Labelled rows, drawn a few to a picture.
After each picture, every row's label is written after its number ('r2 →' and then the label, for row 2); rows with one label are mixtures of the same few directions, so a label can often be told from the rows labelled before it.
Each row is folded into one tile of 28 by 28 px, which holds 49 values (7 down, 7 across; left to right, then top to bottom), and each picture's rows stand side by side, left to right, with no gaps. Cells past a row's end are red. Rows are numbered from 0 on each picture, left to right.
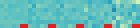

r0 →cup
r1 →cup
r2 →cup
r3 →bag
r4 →bag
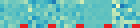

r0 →bag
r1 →bag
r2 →bag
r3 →cup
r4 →cup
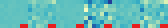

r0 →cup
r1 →bag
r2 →bag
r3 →bag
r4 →bag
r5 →bag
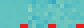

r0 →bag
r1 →bag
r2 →cup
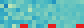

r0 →cup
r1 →bag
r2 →bag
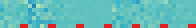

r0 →bag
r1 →cup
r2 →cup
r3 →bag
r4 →bag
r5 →bag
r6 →cup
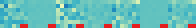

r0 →cup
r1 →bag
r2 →cup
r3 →bag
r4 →bag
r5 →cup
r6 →bag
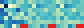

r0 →cup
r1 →cup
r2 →cup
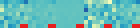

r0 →bag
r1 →bag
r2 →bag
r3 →bag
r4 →bag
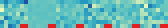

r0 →bag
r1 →bag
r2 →bag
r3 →cup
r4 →bag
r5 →cup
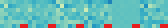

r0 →cup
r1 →bag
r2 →cup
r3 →bag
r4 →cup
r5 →cup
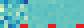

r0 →bag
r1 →bag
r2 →cup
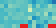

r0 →cup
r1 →bag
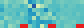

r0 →bag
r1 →cup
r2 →bag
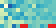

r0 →cup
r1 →cup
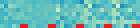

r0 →cup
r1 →bag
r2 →bag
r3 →cup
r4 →cup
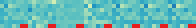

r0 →cup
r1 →bag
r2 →cup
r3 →cup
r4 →cup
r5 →cup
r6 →cup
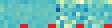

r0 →bag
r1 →bag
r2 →bag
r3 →bag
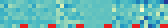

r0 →cup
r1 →cup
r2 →cup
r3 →cup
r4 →bag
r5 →bag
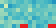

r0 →cup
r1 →bag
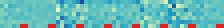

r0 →cup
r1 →bag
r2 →bag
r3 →bag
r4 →bag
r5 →bag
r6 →cup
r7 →cup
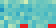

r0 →bag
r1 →bag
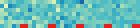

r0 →cup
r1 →bag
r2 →bag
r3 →cup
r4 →cup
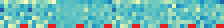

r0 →bag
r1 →bag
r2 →bag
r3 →bag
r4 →bag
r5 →bag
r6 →cup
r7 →bag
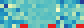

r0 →cup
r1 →cup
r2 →bag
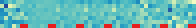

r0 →cup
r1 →cup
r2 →bag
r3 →bag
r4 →bag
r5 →cup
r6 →bag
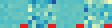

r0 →cup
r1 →bag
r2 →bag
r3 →bag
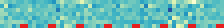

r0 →cup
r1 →bag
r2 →bag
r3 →cup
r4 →cup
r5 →cup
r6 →bag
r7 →cup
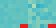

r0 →cup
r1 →cup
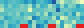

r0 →bag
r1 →bag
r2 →bag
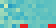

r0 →cup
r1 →cup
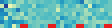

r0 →cup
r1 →cup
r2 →bag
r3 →cup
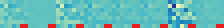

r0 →cup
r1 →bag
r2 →cup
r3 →cup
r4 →cup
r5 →cup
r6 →cup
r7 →cup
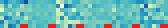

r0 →bag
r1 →bag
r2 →cup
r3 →cup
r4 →bag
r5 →cup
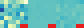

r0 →bag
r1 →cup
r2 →bag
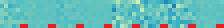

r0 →cup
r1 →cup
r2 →cup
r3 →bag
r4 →bag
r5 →bag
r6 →cup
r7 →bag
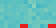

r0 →bag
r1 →cup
